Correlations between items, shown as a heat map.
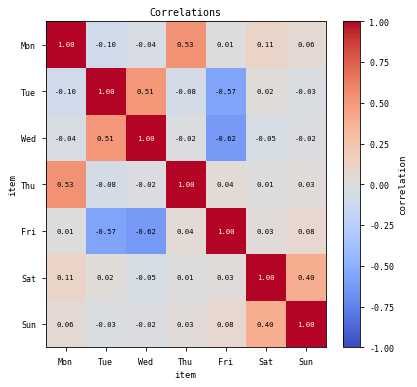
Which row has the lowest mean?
Fri
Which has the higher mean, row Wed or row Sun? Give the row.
Sun
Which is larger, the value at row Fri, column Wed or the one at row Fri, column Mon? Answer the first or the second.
the second
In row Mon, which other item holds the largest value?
Thu
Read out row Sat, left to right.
0.11 0.02 -0.05 0.01 0.03 1.00 0.40
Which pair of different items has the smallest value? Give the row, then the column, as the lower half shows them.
Fri, Wed
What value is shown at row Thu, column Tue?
-0.08
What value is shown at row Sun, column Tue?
-0.03
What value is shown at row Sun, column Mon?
0.06
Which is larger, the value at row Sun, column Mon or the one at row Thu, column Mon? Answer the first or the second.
the second
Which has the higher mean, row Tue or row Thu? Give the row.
Thu
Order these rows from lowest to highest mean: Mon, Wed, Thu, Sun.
Wed, Thu, Sun, Mon
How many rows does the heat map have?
7
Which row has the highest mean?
Mon
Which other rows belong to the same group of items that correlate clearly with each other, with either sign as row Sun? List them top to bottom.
Sat
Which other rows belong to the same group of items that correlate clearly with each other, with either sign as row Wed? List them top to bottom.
Tue, Fri
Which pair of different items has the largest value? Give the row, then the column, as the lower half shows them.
Thu, Mon
